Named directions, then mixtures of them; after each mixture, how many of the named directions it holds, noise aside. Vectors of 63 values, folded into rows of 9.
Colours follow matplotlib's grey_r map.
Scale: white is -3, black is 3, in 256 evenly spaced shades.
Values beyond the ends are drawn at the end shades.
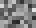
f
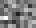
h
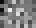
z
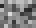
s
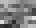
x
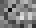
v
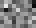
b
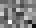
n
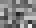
two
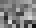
two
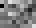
two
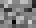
three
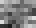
one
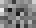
one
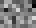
one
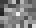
two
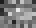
two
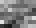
one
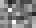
three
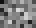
three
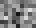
two
